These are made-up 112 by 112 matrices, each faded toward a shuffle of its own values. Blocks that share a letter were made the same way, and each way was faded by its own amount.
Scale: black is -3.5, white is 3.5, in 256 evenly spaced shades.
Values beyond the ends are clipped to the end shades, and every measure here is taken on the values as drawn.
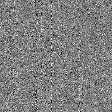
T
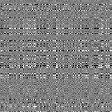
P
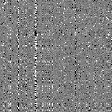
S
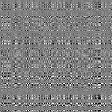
P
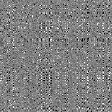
S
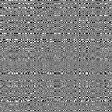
P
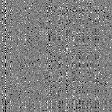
S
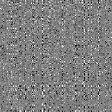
S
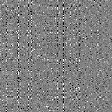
S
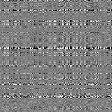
P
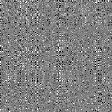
S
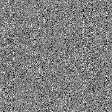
T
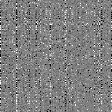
S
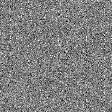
T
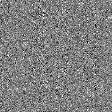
T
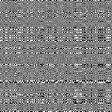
P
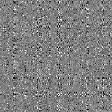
S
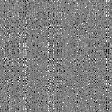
S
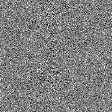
T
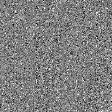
T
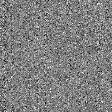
T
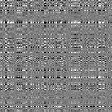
P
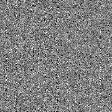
T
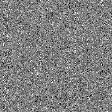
T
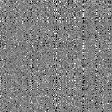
S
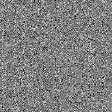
T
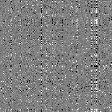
S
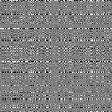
P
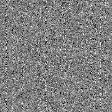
T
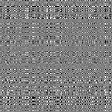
P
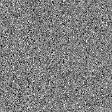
T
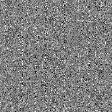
T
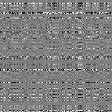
P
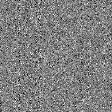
T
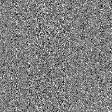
T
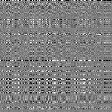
P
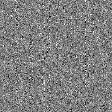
T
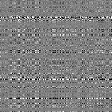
P
